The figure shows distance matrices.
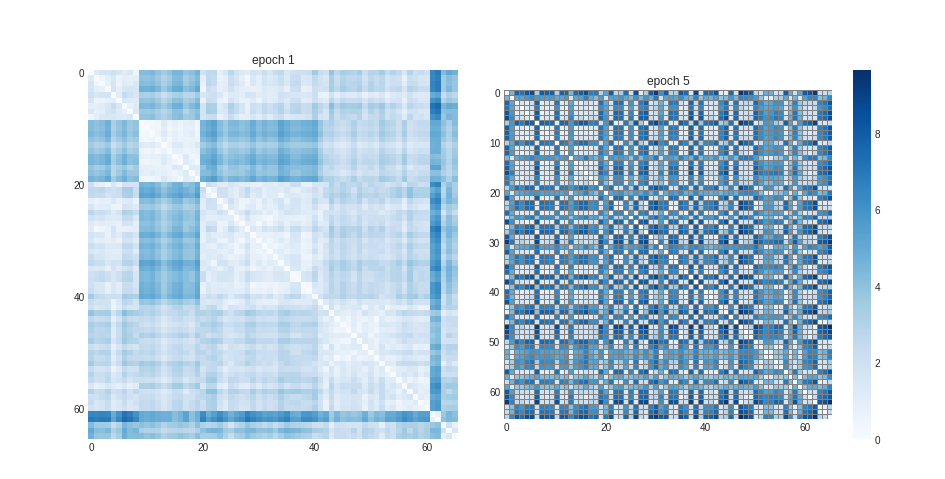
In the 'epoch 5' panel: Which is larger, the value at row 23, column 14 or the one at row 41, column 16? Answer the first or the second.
the first
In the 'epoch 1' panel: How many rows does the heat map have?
66
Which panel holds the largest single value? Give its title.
epoch 5
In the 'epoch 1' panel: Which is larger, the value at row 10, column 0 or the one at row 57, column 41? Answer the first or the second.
the first
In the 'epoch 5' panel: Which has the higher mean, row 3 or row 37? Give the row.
37
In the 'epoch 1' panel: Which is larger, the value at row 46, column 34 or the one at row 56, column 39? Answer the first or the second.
the first
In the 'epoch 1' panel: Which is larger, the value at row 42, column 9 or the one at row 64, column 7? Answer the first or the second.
the second
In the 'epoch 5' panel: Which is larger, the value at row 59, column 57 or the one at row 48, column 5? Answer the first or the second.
the second
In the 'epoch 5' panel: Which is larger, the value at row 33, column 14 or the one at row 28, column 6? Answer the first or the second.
the first
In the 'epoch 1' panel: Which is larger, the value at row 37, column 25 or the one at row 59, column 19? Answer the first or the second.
the second
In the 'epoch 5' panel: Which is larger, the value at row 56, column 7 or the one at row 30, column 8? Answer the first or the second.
the second
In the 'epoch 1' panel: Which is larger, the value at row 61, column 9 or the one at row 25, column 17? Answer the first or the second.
the first
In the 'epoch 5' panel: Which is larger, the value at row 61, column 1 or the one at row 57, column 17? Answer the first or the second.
the first
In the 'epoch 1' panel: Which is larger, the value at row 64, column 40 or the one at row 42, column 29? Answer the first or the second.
the first
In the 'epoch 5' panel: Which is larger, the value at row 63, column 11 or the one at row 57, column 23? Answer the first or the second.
the first
